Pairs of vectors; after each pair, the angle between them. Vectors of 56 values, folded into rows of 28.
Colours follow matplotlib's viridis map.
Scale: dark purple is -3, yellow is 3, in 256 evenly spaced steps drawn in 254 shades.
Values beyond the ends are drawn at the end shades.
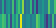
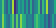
partly aligned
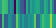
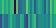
partly aligned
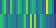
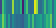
orthogonal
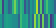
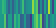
orthogonal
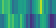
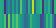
orthogonal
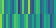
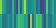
orthogonal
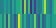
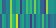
partly opposed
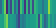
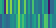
nearly opposite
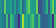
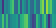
orthogonal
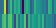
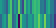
partly aligned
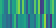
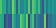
partly aligned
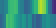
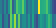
partly aligned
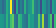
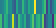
partly aligned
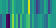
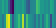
partly opposed
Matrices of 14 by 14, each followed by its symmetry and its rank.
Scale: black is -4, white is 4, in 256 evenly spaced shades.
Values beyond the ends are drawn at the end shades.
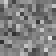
neither, full rank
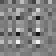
neither, rank two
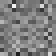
neither, rank three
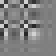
symmetric, rank one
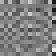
neither, rank two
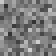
neither, full rank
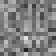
neither, rank three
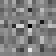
neither, rank two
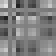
symmetric, rank one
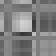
symmetric, rank one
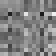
neither, rank two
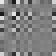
symmetric, rank one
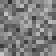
neither, full rank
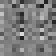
neither, rank three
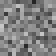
neither, full rank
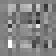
neither, rank two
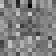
neither, rank three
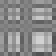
symmetric, rank one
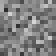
neither, full rank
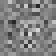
neither, rank three
